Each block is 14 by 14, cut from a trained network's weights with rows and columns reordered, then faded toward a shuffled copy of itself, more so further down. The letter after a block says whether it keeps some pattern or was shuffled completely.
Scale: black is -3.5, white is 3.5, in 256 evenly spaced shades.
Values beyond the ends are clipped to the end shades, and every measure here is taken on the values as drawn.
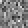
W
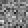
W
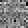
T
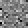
T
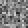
W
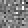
T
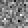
W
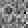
T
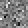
W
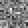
W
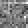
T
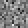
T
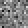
W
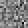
T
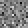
W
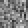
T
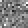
W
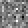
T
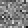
W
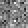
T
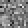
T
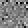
T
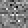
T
